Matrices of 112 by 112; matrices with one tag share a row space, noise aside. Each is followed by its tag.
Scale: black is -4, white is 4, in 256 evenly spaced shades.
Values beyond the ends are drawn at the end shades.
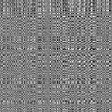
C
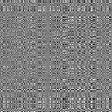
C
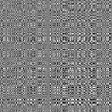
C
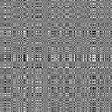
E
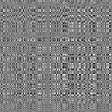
C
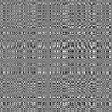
C
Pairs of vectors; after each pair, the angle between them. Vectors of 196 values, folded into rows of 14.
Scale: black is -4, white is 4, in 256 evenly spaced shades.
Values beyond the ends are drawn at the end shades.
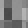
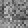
partly opposed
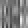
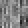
nearly opposite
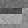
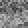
partly aligned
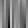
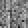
partly opposed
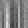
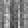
nearly parallel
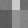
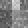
nearly parallel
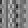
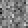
partly aligned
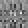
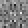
nearly parallel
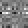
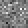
partly aligned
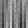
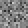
orthogonal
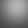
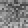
partly opposed
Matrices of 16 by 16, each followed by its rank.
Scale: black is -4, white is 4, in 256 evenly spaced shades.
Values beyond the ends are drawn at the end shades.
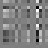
one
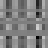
one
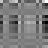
one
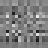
two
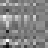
two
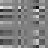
one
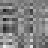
two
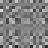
two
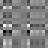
one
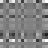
one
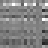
two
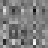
two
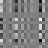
one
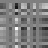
one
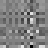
two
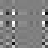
one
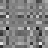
two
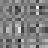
two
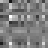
two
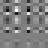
one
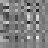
two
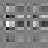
one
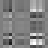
one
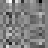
two
